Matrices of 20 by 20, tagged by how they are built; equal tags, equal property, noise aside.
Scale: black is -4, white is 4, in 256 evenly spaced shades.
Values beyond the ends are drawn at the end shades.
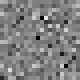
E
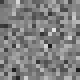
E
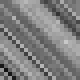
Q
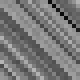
Q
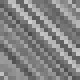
Q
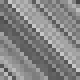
Q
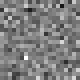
E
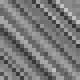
Q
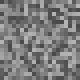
E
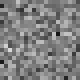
E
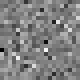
E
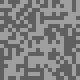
E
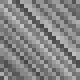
Q
